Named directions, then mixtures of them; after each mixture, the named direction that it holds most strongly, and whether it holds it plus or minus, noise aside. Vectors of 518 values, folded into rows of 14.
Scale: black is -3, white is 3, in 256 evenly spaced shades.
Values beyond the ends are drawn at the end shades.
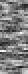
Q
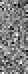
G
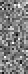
G, minus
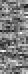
Q, plus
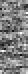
Q, plus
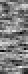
Q, minus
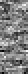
Q, minus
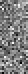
G, minus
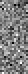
G, plus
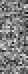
G, plus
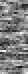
Q, plus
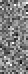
G, minus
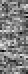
Q, minus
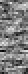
Q, minus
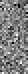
G, plus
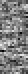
Q, minus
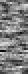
Q, minus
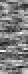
Q, plus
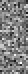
G, plus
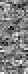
G, plus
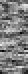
Q, minus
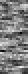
Q, minus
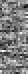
Q, plus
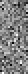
G, plus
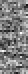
Q, plus
